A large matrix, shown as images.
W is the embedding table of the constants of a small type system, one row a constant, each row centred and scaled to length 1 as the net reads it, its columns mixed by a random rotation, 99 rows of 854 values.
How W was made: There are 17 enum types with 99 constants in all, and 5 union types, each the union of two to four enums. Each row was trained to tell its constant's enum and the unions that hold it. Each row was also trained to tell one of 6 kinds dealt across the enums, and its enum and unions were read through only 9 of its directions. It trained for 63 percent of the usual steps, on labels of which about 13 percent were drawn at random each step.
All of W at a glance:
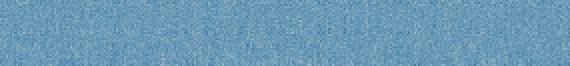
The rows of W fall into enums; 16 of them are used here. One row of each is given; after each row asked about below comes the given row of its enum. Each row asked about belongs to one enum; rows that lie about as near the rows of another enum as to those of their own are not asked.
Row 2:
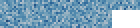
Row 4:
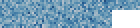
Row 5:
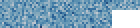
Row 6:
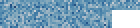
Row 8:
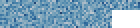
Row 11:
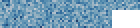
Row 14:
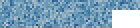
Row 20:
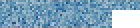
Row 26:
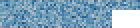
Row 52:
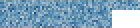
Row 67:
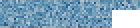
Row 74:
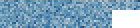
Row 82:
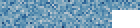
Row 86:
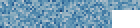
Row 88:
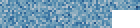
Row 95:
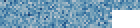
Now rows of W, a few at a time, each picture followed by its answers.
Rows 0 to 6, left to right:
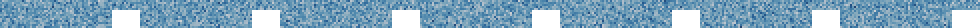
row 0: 14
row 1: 2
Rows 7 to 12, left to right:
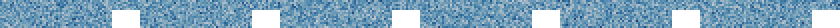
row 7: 86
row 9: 6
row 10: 74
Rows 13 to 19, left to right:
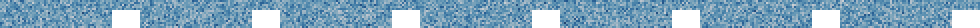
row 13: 20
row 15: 20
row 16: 88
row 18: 11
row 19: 8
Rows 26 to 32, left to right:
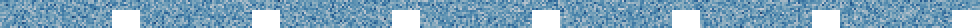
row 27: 74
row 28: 6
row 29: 86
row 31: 11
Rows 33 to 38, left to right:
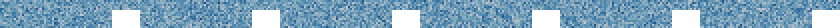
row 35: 88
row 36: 26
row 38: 95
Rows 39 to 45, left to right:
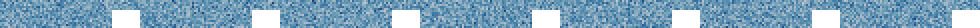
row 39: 86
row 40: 8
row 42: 4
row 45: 86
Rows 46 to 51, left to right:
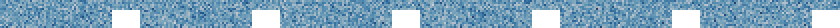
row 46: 4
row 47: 5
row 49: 5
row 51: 8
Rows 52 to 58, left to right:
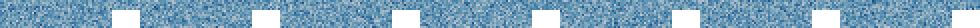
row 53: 6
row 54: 26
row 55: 95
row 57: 88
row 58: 8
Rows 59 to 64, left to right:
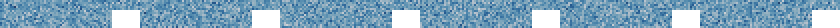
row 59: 6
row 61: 86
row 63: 14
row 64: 2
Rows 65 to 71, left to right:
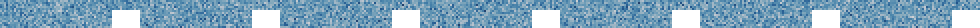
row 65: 95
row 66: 5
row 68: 20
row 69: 67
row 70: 2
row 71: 2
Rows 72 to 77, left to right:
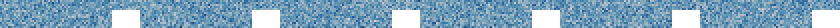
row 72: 2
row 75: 20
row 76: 52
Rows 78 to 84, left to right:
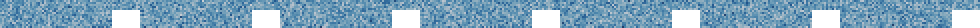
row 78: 52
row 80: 11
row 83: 8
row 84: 5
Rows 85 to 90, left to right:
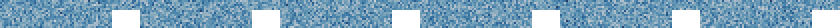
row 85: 11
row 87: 4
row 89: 82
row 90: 4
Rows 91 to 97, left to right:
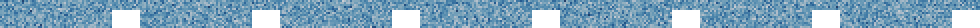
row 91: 95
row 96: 88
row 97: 20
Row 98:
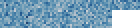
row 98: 95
